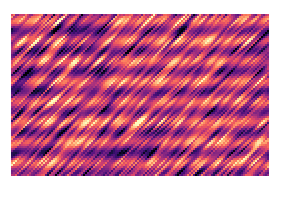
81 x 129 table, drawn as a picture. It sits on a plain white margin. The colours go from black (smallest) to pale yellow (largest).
The histogram is bell-shaped. No overall slope runs across the table. Horizontal stripes repeat 8 times down the table. Overall the values sit about 50% of the way up the scale.
